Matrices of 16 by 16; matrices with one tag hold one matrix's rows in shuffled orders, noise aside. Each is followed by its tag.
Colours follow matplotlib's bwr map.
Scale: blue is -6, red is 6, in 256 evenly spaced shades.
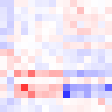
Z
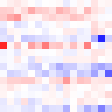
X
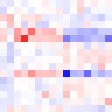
Z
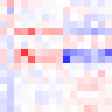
Z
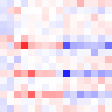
Z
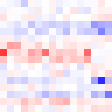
X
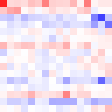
X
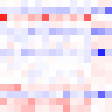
X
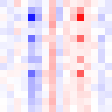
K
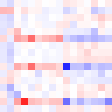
Z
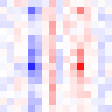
K
